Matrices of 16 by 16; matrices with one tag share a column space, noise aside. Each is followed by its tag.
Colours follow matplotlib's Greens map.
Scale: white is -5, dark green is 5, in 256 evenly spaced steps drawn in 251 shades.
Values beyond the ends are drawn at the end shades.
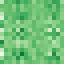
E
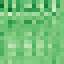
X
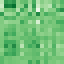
X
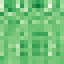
X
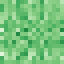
E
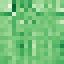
X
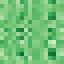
E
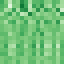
X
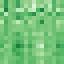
X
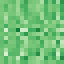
E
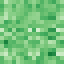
E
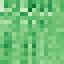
X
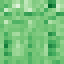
X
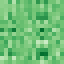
E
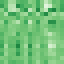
X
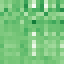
X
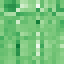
X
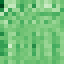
X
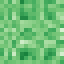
E
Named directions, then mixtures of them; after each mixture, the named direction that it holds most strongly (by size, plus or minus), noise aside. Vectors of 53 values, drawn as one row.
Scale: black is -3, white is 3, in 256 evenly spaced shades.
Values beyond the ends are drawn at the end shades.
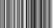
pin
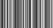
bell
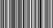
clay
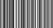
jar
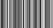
bell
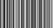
jar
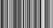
bell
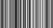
pin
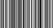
clay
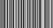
jar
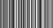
jar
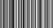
jar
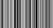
jar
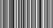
jar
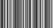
bell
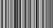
jar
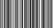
clay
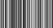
clay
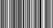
clay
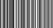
jar
